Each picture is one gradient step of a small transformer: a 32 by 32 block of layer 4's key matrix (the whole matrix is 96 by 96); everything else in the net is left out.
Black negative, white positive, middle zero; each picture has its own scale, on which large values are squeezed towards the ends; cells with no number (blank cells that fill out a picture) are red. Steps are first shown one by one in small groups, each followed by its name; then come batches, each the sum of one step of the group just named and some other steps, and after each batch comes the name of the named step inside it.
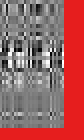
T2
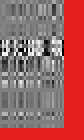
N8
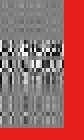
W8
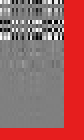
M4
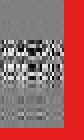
W8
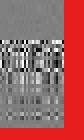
N8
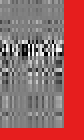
M4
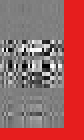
N8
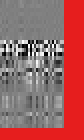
W8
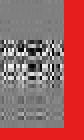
M4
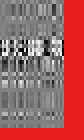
N8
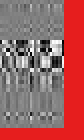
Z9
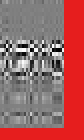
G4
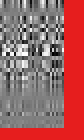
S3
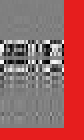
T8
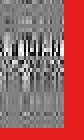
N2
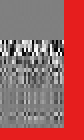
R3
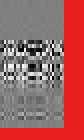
S3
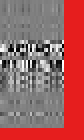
T8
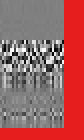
G4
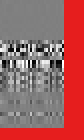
G4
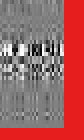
Z9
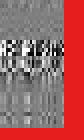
Z9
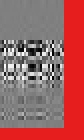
S3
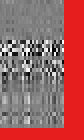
N2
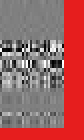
S3
